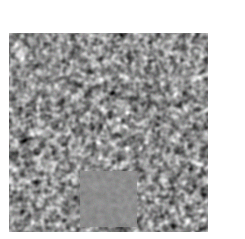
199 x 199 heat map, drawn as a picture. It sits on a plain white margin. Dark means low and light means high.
Calmest part: bottom middle. Histogram: bell-shaped. Grain: blotchy. Lone odd cells: none. Odd patch: calmer, in the bottom middle. Stripes: none. Mirror symmetry: none.
